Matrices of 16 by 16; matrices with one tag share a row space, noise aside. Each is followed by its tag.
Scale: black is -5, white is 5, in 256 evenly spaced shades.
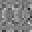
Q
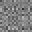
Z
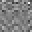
Q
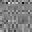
Z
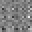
Q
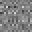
Z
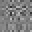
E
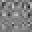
Q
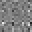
Q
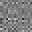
Z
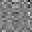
Q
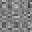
Q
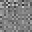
Z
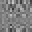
E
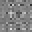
E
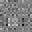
Z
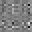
Q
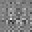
E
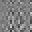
E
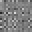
Z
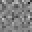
Q
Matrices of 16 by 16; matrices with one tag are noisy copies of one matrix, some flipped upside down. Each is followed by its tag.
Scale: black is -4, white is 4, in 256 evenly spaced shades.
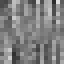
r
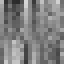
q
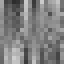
q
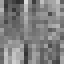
q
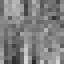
q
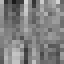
q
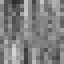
q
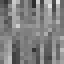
r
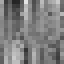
q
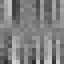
r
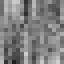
q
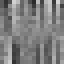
r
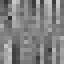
r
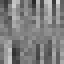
r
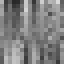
q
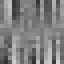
r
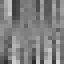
r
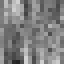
q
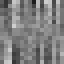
r
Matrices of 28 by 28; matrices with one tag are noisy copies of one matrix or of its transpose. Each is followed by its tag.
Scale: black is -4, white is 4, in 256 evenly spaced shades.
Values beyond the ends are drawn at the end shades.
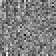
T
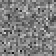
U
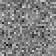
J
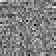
T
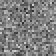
U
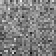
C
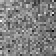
C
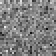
C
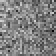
C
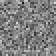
J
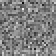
J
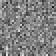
T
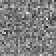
U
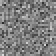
J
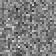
U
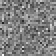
J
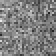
C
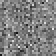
U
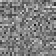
T
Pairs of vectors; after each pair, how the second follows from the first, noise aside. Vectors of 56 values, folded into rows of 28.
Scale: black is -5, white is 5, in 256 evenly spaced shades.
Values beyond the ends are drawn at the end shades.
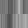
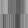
wrapped around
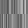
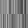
negated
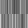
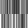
scaled up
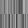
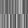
negated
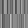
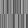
wrapped around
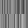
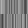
wrapped around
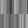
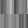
negated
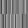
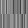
wrapped around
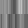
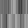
negated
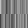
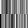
scaled up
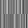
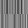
negated
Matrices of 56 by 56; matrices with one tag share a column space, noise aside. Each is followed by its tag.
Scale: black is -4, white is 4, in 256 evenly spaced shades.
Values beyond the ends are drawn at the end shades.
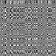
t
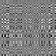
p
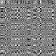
t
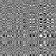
p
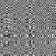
p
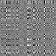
t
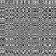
t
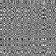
t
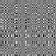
p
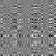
p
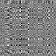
t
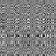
p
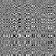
p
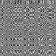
t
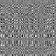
p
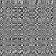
t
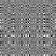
p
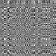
t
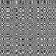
t
